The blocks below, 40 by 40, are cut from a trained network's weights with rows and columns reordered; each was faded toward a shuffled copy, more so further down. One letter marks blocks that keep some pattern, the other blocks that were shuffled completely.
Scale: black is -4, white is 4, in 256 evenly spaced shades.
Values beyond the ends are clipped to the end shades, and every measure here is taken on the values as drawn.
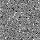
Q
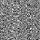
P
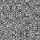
P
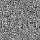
P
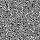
Q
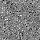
Q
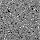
Q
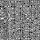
P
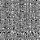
P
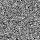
Q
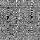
P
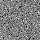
Q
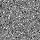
Q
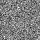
Q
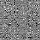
P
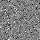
Q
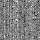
P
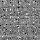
P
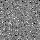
Q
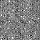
P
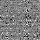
P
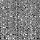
P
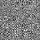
P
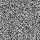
Q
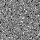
Q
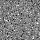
Q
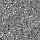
Q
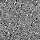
Q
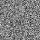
P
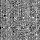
P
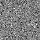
Q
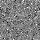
Q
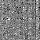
P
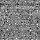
P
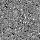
Q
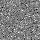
Q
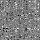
P
